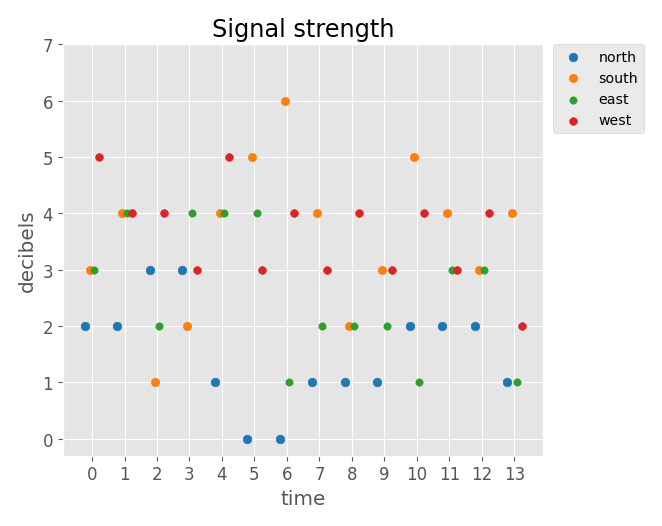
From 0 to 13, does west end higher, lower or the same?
lower
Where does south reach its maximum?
6
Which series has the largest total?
west
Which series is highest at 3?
east
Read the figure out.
Title: Signal strength
x-axis: time, ticks 0 1 2 3 4 5 6 7 8 9 10 11 12 13
y-axis: decibels, ticks 0 1 2 3 4 5 6 7
Legend: north, south, east, west
Values:
north: 2 2 3 3 1 0 0 1 1 1 2 2 2 1
south: 3 4 1 2 4 5 6 4 2 3 5 4 3 4
east: 3 4 2 4 4 4 1 2 2 2 1 3 3 1
west: 5 4 4 3 5 3 4 3 4 3 4 3 4 2
